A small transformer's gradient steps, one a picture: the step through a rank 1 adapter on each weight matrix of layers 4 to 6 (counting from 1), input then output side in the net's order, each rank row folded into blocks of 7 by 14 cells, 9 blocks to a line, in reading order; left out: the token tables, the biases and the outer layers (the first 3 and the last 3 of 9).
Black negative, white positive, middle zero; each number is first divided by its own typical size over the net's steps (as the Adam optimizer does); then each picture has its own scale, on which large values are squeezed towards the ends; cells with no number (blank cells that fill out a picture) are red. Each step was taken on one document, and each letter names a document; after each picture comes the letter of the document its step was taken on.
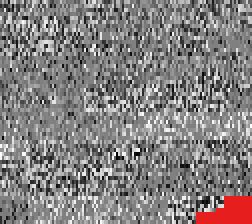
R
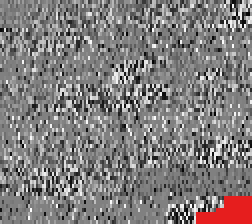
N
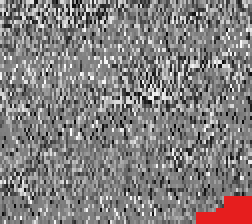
N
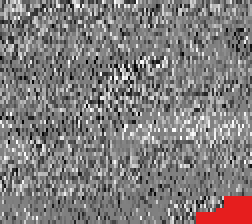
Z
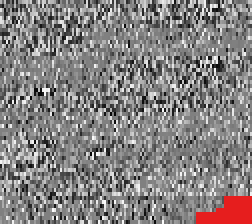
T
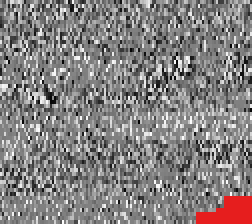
N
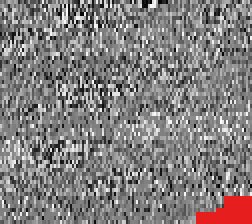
T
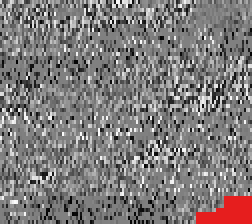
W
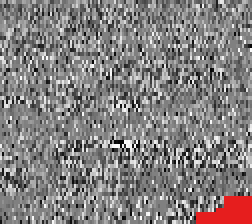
R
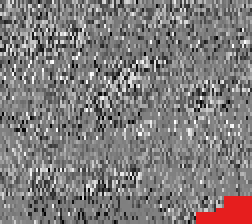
Z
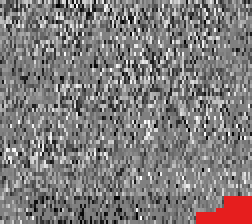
Z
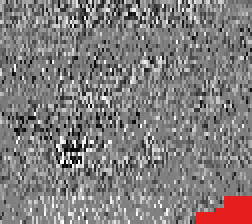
Z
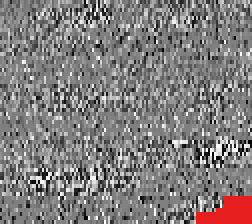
N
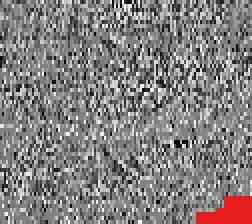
T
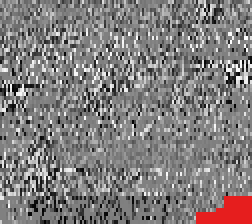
T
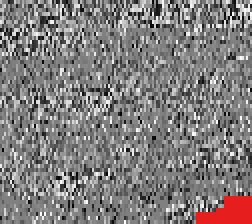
N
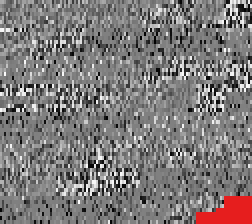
N
